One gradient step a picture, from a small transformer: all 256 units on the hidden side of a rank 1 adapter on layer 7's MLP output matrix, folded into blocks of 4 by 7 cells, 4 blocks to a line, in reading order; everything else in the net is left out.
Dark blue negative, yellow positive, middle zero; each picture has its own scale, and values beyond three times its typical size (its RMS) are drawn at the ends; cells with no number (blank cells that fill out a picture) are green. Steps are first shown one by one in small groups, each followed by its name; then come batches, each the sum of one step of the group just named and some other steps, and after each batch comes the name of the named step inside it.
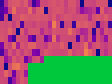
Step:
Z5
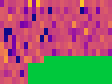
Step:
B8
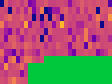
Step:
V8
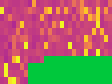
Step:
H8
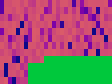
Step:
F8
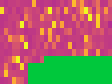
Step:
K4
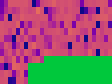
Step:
Z5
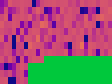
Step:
V8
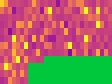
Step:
H8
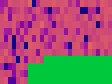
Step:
B8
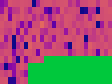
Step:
V8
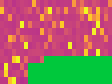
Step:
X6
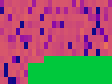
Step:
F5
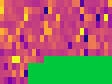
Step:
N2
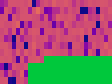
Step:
F5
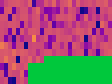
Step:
F5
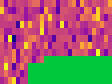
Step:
X6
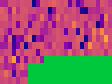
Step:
N2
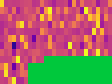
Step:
X6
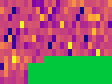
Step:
X6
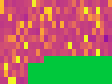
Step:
X6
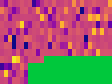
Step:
X6
